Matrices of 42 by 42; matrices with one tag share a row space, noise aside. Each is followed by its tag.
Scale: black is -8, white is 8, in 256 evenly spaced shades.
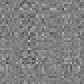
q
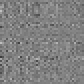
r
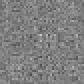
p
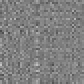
r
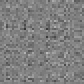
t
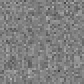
t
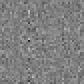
q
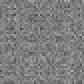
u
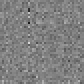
q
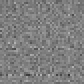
u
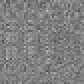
t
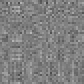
p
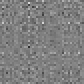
q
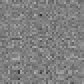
p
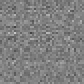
u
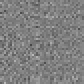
r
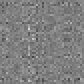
q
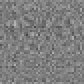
u
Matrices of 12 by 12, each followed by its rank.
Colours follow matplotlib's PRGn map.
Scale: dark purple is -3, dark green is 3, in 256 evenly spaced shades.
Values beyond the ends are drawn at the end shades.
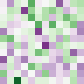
full rank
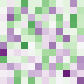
full rank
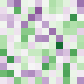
full rank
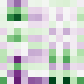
two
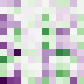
two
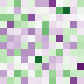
full rank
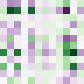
two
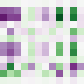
two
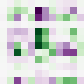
two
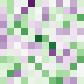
full rank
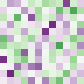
full rank
